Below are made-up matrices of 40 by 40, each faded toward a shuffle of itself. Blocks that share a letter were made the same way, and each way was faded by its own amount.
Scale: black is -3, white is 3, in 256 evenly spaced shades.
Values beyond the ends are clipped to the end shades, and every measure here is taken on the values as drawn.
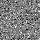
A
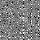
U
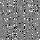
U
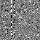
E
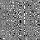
U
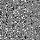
E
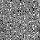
E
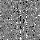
E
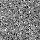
A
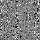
E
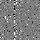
U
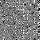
E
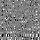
U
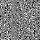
E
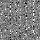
E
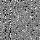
E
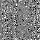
E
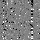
U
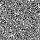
A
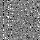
E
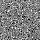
A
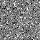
A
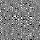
U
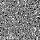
A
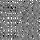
U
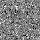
A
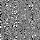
E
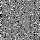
E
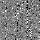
E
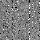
E
